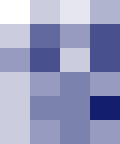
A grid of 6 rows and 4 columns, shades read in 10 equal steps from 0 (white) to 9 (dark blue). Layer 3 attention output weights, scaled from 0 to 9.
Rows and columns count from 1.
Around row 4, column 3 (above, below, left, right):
2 5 4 4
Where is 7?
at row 2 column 4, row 3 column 2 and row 3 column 4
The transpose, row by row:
0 2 4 2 2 2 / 2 6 7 4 5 4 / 1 4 2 5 5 5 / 3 7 7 4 9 4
